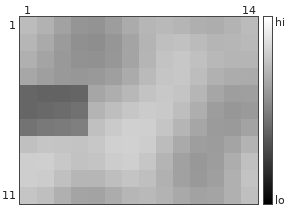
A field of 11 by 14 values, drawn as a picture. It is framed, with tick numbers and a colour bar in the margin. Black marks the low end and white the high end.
Odd patch: lower, in the middle left. Average level on the scale: 70%. Roughest part: middle left. Ninth with the lowest average: middle left.
